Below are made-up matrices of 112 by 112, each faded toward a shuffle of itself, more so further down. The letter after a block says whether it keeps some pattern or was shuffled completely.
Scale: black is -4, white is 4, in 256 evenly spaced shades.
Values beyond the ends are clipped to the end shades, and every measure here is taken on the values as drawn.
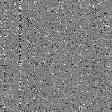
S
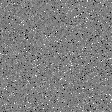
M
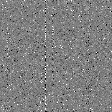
S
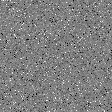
M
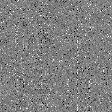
S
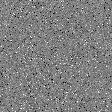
M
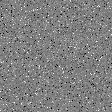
M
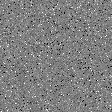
M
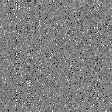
S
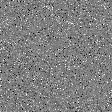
M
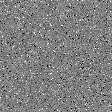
M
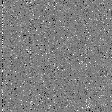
S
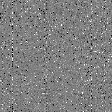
S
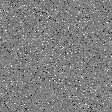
M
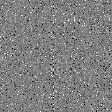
S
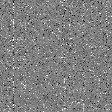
S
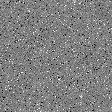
M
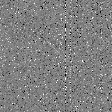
S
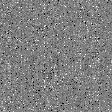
S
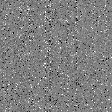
S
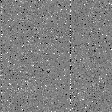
S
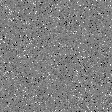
M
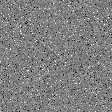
M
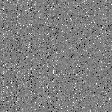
S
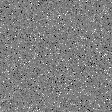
M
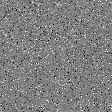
M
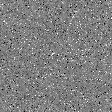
M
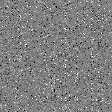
S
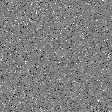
M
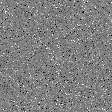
M
